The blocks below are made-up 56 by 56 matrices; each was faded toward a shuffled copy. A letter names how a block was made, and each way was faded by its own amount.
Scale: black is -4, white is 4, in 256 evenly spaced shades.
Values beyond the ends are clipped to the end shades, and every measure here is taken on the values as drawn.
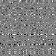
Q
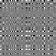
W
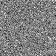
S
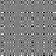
W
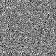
S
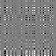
W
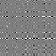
W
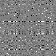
Q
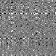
Q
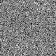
S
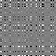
W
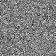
S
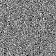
S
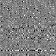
Q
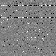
Q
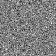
S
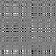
W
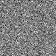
S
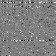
Q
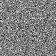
S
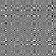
W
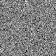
S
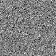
S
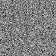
S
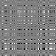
W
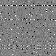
Q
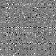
Q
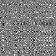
Q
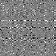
Q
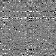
Q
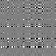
W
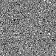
S
